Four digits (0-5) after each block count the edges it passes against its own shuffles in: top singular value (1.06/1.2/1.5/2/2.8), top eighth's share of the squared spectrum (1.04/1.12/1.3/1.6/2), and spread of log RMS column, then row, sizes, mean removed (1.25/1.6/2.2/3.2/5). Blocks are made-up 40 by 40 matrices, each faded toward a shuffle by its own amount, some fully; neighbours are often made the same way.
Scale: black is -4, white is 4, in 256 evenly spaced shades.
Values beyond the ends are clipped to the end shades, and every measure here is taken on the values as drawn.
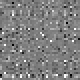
4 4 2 2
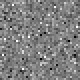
0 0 0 0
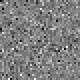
0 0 0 0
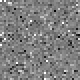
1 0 0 0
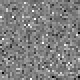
0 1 0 0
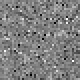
0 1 0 1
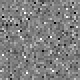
0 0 0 0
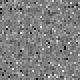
0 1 0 0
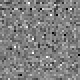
1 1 0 1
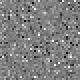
0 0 0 0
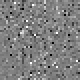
1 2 1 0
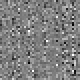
2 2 3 0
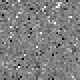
0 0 0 0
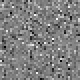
1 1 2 0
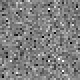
1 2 1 0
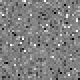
0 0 0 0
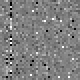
3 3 2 0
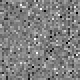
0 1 1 0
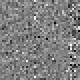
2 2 2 0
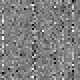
2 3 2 0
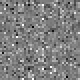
3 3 1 0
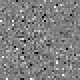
2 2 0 0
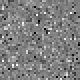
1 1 0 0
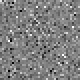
1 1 0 0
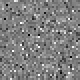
2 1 0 0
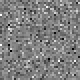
3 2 1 0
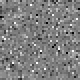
2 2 0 0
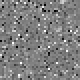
0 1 0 0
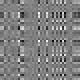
5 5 4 4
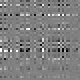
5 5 3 3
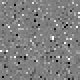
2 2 0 0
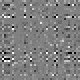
4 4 3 3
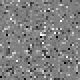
2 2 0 0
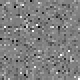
3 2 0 1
